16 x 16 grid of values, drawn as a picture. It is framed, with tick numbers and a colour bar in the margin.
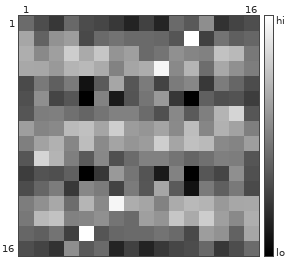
Histogram: bell-shaped. Stripes: horizontal, repeating 3 times. Symmetry: a half turn. Slope: none. Average level on the scale: 50%.
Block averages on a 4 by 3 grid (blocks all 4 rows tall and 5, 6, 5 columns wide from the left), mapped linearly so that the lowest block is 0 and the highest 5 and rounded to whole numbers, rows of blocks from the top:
523 | 021 | 120 | 325
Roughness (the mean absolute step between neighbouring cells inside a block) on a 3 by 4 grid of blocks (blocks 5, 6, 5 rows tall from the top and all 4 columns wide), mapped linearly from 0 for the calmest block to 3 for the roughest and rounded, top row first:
0131
0220
1310
